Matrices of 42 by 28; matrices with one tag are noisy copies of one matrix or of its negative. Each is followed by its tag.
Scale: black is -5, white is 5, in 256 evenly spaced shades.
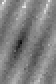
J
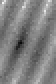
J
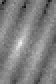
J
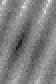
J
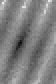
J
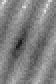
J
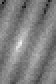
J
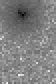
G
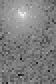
G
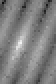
J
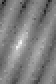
J
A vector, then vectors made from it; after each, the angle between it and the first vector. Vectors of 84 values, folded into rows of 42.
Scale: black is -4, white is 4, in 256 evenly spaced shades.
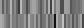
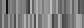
orthogonal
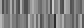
nearly parallel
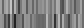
partly aligned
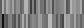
partly opposed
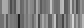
partly opposed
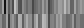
orthogonal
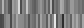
nearly opposite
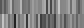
partly aligned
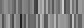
partly opposed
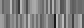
nearly parallel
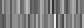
nearly opposite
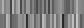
partly opposed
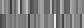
nearly opposite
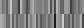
nearly parallel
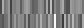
nearly opposite
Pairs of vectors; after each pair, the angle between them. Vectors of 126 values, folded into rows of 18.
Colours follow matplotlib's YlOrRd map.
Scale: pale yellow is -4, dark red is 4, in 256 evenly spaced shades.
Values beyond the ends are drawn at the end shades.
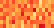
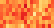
partly aligned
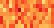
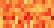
partly opposed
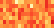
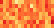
nearly parallel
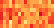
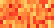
orthogonal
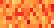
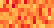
partly opposed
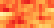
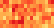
partly aligned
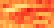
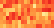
partly aligned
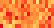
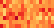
partly aligned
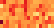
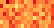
partly opposed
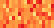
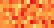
orthogonal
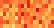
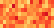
partly opposed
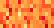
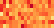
partly opposed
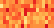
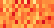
orthogonal
